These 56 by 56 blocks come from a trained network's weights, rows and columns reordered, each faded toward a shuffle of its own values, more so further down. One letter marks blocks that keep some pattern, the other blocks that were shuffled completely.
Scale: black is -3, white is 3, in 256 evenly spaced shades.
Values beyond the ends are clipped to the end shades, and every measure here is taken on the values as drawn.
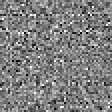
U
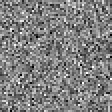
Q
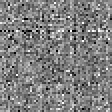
U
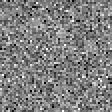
Q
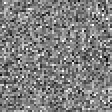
Q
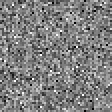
Q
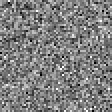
Q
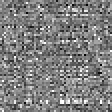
U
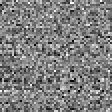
U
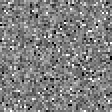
Q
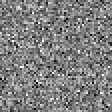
Q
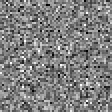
U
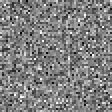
Q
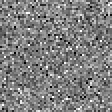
Q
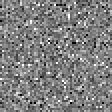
Q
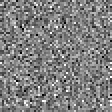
U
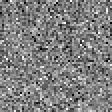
Q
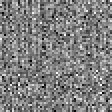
U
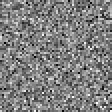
Q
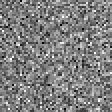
U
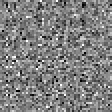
U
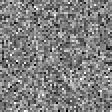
Q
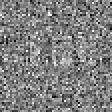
U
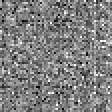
U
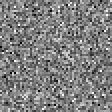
Q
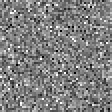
Q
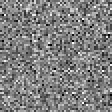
U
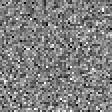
Q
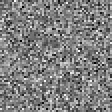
Q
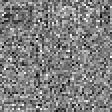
U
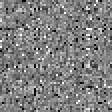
U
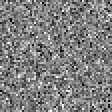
Q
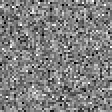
Q
